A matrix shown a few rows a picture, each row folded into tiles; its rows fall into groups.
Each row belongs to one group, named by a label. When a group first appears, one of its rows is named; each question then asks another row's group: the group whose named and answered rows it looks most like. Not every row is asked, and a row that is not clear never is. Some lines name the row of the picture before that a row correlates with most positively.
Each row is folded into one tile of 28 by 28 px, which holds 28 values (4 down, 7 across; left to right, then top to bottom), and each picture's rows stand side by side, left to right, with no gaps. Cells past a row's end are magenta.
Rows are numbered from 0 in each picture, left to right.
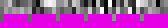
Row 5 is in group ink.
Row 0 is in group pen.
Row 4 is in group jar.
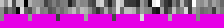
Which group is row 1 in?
ink
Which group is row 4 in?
pen
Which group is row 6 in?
jar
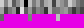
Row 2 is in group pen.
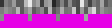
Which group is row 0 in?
jar
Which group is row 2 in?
jar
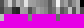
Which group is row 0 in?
jar
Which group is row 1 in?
ink
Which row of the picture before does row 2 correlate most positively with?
1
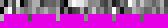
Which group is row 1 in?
pen
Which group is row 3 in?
ink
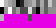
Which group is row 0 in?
ink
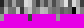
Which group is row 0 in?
jar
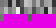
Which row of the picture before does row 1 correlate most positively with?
2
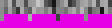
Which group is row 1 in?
pen
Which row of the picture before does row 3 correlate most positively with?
1
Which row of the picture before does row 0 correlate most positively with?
1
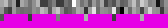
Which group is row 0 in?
ink
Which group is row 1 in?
pen
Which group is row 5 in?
ink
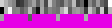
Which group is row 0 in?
ink
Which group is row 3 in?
jar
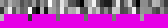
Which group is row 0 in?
ink
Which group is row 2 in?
pen
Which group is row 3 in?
pen
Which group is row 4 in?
pen
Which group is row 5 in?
pen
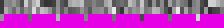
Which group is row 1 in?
pen
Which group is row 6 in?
ink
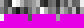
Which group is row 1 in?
pen
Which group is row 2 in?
jar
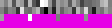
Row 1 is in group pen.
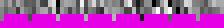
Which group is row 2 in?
jar
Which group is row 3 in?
jar
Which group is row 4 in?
pen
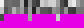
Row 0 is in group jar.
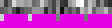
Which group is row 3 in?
pen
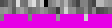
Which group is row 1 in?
ink
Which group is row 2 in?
ink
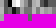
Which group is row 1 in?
pen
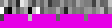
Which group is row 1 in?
ink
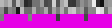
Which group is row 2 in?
pen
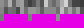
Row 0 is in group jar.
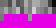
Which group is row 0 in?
jar
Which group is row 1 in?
pen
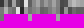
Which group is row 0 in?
jar
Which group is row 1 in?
jar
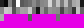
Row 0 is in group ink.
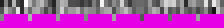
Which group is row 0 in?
jar
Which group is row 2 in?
pen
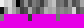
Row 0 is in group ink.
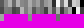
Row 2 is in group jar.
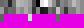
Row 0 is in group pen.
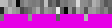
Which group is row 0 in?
ink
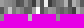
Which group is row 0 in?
ink
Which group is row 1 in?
ink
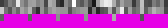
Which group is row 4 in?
ink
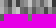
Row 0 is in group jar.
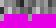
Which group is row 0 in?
ink
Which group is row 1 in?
ink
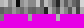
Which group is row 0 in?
ink
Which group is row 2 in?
jar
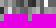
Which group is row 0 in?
ink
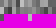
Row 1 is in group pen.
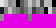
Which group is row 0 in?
ink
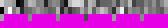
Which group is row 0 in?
ink
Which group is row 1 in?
ink
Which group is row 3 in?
pen
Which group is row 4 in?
ink
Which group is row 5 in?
jar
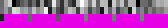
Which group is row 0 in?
pen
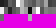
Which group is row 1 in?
ink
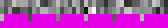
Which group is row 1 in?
pen
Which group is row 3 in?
ink
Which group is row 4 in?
pen
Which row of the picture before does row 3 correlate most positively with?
1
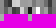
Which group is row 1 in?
ink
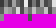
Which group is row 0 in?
jar
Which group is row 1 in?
jar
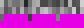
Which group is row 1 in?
pen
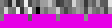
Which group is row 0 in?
jar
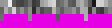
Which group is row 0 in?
pen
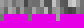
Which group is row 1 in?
jar
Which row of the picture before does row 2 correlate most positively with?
3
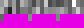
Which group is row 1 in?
ink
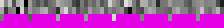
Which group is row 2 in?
ink
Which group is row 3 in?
jar
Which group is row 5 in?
ink
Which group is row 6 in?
ink
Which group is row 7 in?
pen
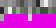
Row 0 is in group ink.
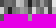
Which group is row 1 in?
jar
